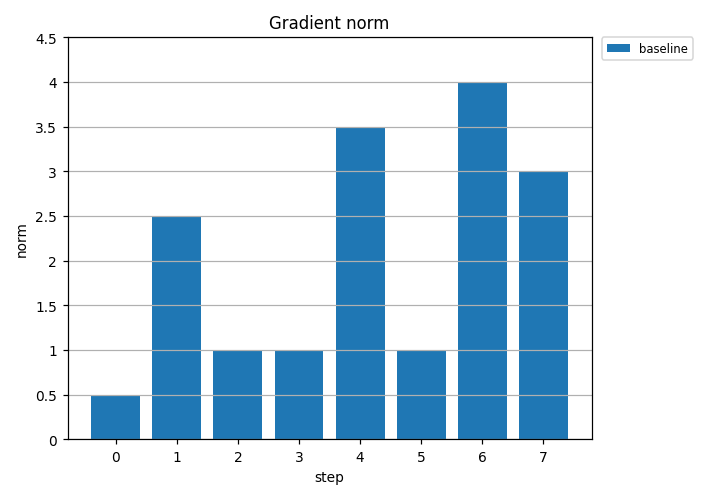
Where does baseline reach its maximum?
6
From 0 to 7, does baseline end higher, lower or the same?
higher
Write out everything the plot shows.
Title: Gradient norm
x-axis: step, ticks 0 1 2 3 4 5 6 7
y-axis: norm, ticks 0 0.5 1 1.5 2 2.5 3 3.5 4 4.5
Legend: baseline
Values:
baseline: 0.5 2.5 1 1 3.5 1 4 3
